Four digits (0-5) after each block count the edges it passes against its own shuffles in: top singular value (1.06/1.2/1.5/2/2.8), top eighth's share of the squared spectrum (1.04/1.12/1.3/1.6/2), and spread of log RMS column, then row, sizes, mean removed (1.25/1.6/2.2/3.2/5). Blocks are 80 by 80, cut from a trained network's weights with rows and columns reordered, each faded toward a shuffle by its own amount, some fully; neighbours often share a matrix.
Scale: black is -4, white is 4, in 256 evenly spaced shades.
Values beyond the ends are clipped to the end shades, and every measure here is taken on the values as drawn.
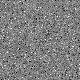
0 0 0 0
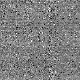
2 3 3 1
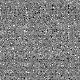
2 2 2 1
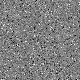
0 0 0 0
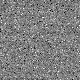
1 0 0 0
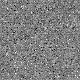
1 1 1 0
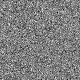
0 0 0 0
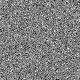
0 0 0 0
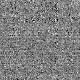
2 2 2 1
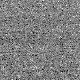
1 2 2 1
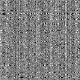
4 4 1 3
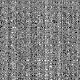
4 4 1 3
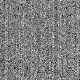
3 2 0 2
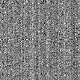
3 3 1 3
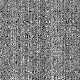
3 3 1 3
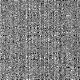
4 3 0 3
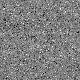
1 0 0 0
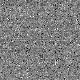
1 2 1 0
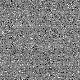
2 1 1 0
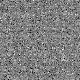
1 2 1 0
